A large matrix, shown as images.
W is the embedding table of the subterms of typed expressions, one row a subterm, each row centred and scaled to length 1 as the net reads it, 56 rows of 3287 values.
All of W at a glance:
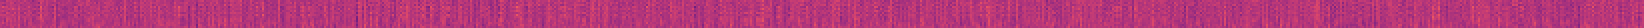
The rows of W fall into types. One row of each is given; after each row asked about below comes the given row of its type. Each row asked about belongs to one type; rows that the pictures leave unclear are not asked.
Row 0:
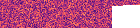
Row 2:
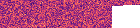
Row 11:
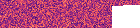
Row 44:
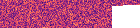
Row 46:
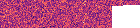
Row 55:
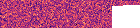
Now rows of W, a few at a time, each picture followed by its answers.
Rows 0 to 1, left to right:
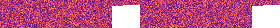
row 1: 11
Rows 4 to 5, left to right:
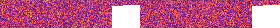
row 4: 55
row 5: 0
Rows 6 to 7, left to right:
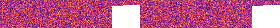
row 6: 0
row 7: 55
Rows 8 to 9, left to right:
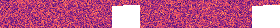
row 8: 11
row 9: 0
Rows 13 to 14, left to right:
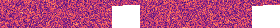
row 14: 44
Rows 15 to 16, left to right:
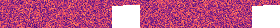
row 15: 0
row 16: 11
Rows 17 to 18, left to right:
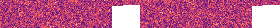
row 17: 2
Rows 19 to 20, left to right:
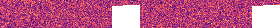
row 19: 55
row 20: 0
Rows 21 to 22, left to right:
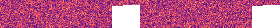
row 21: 0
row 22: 46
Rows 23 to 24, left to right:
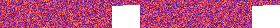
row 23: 44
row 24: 11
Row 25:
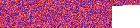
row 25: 44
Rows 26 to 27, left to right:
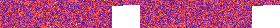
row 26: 2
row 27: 2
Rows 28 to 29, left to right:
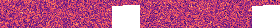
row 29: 11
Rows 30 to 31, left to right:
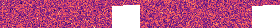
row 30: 0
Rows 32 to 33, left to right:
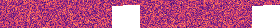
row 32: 44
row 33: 2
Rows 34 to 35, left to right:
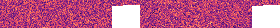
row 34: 44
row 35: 11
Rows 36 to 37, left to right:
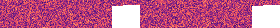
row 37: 11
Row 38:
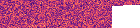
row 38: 2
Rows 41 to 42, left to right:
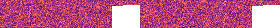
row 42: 46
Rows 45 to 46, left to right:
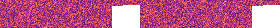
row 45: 44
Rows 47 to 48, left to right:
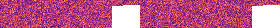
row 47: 46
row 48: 44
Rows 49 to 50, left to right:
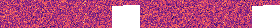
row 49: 46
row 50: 11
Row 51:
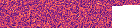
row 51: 44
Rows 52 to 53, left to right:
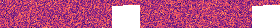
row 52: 44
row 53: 0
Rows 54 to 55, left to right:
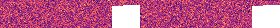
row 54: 11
